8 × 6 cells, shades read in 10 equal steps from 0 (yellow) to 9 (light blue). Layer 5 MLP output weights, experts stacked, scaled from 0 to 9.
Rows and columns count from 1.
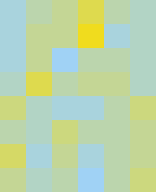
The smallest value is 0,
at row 2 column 4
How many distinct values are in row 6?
4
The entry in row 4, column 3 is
6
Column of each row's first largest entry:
1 1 3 1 3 2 2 4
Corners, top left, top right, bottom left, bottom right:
8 7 5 4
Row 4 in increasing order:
2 5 5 6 7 7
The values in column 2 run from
2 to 8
